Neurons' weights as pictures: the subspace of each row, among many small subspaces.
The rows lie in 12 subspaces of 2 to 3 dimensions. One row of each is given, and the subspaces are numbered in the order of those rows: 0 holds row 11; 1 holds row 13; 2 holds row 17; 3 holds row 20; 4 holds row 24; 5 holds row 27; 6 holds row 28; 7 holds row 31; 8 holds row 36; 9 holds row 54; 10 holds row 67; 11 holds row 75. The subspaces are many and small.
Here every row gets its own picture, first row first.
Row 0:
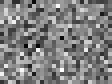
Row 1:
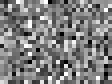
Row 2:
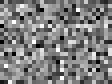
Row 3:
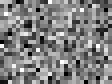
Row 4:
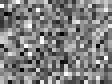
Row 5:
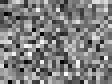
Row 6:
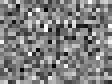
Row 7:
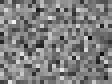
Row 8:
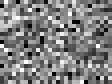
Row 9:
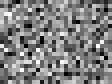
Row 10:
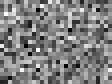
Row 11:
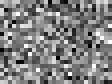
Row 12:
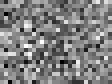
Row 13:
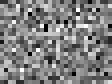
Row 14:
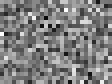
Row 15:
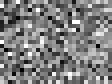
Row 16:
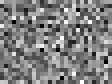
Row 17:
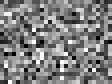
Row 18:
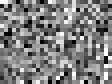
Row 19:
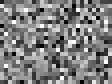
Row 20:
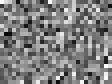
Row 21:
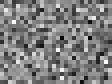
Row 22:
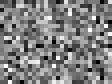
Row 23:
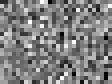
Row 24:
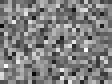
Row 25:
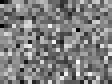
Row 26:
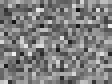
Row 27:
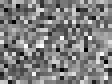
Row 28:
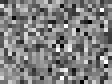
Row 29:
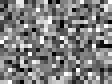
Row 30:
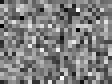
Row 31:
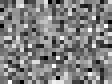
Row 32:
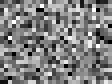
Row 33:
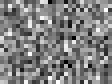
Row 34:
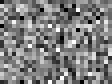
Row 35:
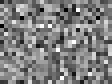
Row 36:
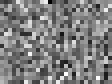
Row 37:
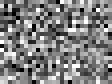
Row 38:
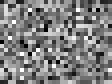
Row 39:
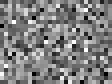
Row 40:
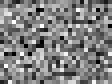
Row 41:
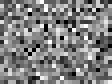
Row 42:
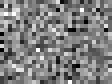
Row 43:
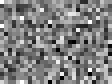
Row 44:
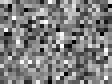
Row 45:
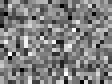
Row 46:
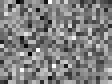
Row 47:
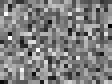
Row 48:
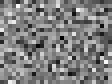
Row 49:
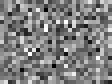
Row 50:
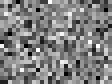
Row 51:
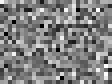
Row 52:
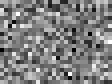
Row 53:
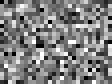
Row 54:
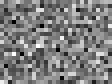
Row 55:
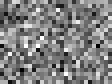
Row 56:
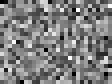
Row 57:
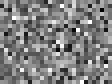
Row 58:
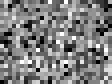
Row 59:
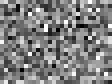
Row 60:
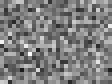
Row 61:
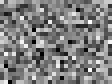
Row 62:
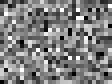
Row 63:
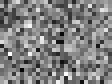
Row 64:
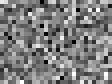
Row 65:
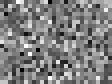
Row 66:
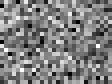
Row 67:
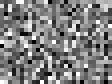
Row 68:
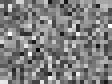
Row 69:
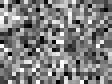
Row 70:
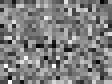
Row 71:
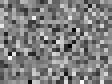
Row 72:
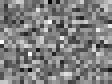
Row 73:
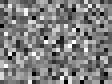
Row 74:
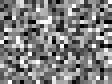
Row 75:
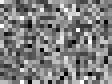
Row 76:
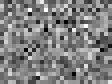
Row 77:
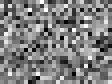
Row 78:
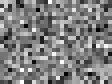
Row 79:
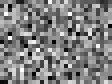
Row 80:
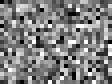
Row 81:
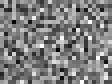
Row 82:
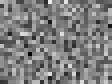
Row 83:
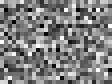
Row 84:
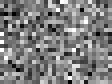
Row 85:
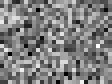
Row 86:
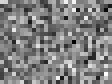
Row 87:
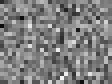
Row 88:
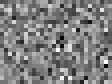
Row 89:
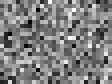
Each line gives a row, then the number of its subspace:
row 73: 4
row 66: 6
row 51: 3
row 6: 1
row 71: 4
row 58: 7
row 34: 11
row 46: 8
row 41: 1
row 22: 7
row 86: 1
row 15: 6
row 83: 3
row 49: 1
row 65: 8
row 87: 11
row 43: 2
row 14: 0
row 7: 5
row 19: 9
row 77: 1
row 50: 3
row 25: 2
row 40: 9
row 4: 9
